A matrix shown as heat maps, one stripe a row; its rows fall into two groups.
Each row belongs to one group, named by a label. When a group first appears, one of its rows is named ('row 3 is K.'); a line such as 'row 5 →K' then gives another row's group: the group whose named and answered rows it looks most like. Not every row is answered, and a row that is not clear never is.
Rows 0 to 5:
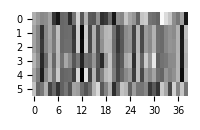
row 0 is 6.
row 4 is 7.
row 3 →7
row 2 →7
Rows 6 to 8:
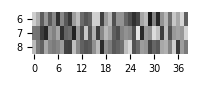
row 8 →6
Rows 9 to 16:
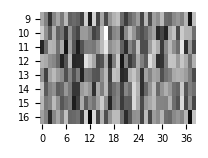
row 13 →6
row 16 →7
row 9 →7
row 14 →6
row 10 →6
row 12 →6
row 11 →6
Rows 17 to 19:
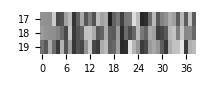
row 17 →6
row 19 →6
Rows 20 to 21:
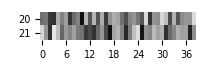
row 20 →7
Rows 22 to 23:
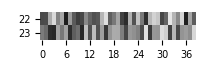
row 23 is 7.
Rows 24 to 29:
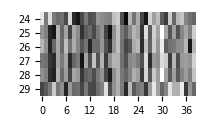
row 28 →7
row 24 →6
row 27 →7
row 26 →7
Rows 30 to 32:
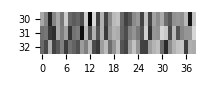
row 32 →6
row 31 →7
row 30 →7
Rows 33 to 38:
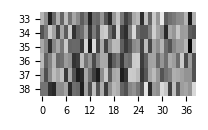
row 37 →6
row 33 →7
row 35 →7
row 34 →6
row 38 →7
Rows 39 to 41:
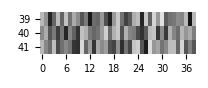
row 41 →6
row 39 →7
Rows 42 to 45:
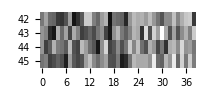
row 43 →7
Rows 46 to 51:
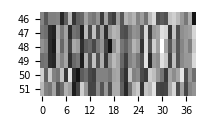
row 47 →7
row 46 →6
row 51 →6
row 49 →7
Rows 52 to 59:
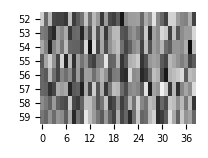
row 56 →6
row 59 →6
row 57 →7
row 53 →7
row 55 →6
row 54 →7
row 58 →6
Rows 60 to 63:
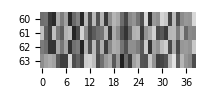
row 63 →6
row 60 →7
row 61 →6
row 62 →7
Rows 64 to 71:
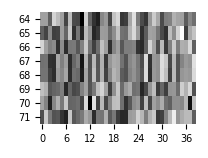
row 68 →7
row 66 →6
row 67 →7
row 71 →6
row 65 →6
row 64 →6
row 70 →7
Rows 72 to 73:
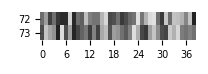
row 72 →6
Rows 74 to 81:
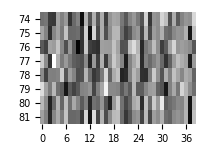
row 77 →7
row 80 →7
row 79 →6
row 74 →7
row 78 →6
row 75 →7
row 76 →6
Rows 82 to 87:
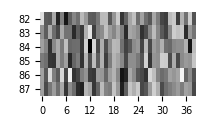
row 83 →6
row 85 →7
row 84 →7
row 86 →6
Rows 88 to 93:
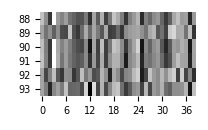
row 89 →6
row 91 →7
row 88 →7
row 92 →6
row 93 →7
